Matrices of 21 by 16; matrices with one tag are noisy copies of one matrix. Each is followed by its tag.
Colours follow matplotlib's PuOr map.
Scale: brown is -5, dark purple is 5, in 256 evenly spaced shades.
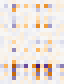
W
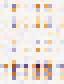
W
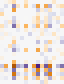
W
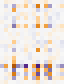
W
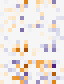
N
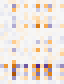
W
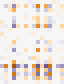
W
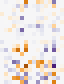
N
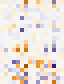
N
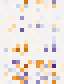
N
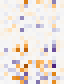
N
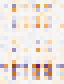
W
